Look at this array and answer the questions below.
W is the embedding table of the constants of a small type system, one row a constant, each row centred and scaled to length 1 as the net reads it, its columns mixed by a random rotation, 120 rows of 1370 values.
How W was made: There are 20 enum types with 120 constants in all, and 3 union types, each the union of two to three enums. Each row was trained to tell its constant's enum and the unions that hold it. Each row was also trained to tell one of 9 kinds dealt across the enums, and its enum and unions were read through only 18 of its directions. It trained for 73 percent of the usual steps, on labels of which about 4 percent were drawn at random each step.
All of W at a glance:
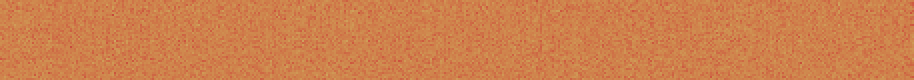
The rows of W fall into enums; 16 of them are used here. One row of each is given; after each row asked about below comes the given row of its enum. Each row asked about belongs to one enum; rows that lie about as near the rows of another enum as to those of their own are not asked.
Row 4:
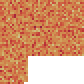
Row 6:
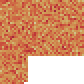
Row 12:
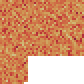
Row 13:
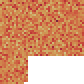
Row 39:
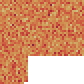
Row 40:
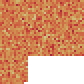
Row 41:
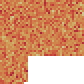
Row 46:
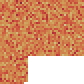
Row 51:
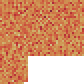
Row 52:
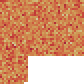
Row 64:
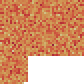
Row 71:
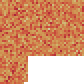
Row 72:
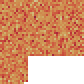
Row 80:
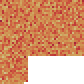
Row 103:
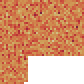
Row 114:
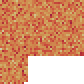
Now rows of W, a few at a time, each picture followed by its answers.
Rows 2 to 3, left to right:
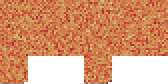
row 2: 4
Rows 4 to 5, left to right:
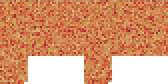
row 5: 46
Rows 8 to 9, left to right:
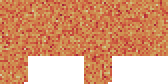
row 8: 46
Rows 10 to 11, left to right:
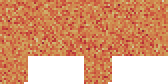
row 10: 12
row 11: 6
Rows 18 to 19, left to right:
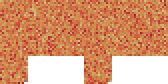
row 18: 46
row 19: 71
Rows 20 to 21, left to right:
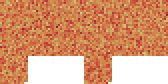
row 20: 71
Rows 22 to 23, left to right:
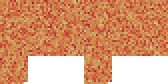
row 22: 71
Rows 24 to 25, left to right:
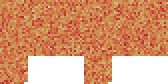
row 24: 71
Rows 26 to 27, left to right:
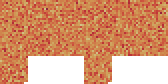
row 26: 41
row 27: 41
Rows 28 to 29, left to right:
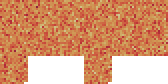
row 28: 12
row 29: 71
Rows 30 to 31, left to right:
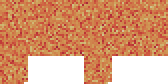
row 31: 72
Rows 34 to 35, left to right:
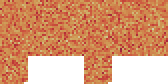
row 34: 40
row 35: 52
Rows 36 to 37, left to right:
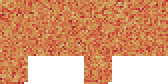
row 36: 46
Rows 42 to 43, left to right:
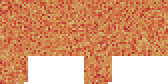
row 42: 80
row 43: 51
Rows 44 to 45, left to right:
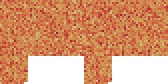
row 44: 71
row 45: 51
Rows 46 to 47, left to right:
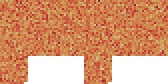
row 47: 39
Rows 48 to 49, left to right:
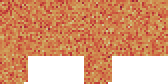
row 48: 80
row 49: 12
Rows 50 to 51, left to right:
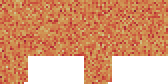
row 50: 13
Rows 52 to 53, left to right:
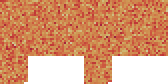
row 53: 6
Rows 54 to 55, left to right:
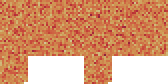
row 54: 103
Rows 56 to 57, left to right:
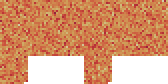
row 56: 12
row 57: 6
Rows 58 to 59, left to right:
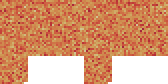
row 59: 13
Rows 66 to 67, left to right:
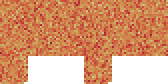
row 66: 52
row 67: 52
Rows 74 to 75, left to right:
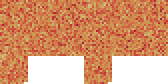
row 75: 41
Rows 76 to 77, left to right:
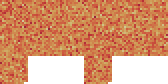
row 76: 80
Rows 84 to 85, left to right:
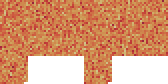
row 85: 40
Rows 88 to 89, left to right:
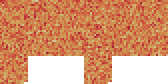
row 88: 72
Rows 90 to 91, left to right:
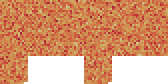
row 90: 13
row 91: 6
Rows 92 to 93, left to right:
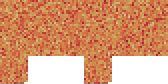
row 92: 41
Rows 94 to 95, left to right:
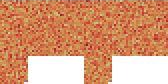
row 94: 103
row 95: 39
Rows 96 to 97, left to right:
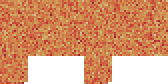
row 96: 41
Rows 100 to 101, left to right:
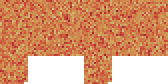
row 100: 12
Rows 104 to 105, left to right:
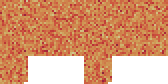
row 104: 52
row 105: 39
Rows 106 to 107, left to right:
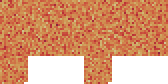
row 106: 6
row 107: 4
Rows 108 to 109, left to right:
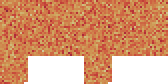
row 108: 103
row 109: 80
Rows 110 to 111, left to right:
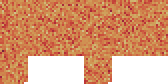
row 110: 52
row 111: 103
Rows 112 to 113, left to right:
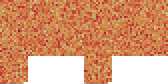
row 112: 72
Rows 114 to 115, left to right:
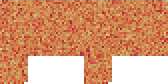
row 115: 41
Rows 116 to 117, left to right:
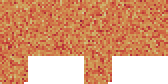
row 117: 103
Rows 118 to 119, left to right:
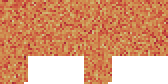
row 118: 12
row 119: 103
